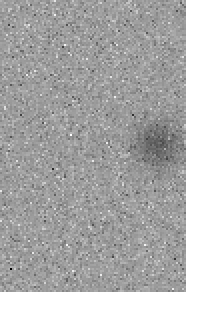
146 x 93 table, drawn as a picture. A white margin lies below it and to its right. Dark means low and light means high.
The ninth with the lowest average is the middle right. The halves do not mirror each other. No regular stripes run through it. The distribution is heavy-tailed on both sides. One dip sinks in the middle right. No single row or column stands out from its neighbours.
